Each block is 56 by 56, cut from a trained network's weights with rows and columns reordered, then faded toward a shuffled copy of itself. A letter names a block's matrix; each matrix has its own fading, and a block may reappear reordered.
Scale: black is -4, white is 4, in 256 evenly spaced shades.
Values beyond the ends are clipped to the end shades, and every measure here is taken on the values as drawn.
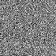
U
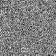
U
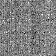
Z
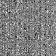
Z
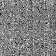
Z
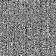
Z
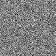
U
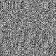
U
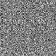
U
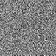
U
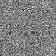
U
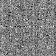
Z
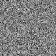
U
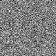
U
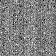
Z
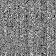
Z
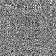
U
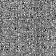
Z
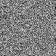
U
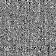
Z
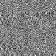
U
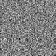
U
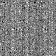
Z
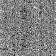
Z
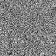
U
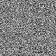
U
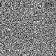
U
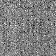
Z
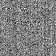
Z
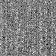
Z
